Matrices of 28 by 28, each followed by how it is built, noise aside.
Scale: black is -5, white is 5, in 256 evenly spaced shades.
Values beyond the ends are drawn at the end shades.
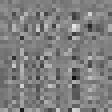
low rank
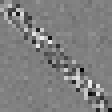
banded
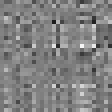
low rank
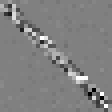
banded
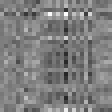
low rank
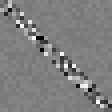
banded
